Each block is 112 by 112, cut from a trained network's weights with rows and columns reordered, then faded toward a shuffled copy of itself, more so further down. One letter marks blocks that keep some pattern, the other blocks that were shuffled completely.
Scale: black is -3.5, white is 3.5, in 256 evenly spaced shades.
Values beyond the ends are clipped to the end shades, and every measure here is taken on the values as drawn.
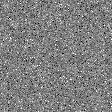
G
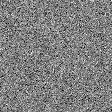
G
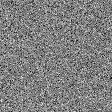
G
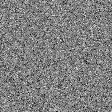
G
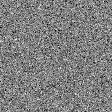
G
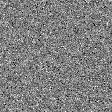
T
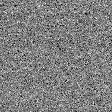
T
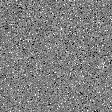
T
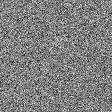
T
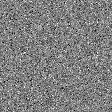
T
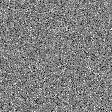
G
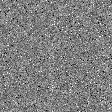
G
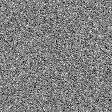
G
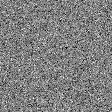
T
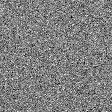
G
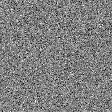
T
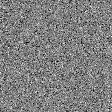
G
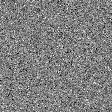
G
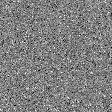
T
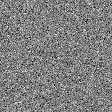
G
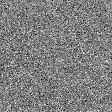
G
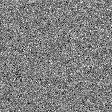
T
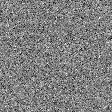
T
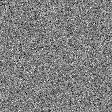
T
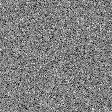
G
